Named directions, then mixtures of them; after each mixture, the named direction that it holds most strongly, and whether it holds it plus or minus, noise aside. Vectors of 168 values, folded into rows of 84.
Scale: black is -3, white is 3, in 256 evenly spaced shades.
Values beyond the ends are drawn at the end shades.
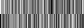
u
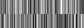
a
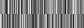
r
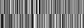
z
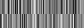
r, minus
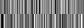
z, plus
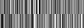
z, plus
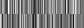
r, plus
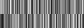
z, plus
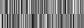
r, plus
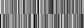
u, plus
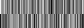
u, plus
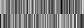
a, minus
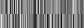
r, plus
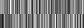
z, plus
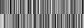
z, minus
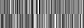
z, plus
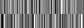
z, plus
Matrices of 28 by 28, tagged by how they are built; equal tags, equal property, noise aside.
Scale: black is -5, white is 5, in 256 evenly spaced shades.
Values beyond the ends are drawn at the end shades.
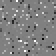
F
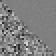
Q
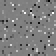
F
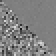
Q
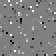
F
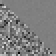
Q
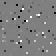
F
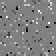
F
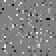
F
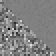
Q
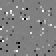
F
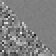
Q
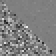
Q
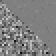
Q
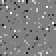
F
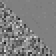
Q
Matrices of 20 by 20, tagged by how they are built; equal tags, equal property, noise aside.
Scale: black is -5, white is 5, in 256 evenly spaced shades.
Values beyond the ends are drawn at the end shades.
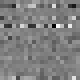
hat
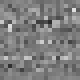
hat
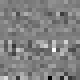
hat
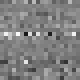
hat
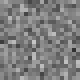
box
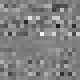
hat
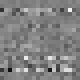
hat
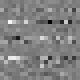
hat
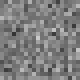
box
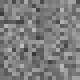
box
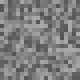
box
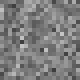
box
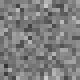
box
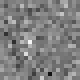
box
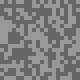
box
